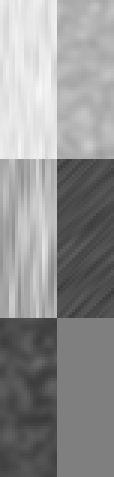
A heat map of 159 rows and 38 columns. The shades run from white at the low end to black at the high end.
The table splits into 3 rows of 2 panels. Panel 1,1: very low, streaked downward, faint in contrast. Panel 1,2: low, blotchy, faint in contrast. Panel 2,1: low, streaked downward. Panel 2,2: high, slanting up to the right, faint in contrast. Panel 3,1: high, blotchy, faint in contrast. Panel 3,2: middling, flat.
